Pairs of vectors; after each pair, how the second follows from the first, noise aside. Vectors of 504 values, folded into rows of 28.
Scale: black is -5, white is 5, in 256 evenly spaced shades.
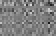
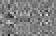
wrapped around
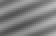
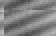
wrapped around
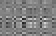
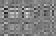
wrapped around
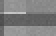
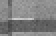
wrapped around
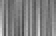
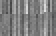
wrapped around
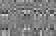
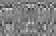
wrapped around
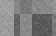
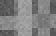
wrapped around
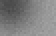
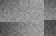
wrapped around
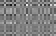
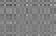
shrunk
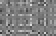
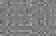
shrunk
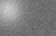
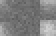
wrapped around
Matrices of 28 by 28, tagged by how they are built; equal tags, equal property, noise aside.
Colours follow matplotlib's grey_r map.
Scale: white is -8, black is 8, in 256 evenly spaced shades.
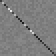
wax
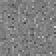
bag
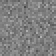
bag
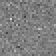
bag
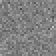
bag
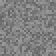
bag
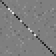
wax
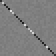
wax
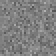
bag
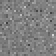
bag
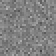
bag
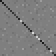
wax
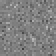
bag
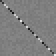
wax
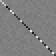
wax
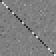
wax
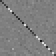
wax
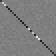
wax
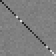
wax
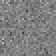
bag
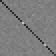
wax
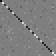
wax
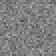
bag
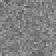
bag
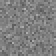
bag
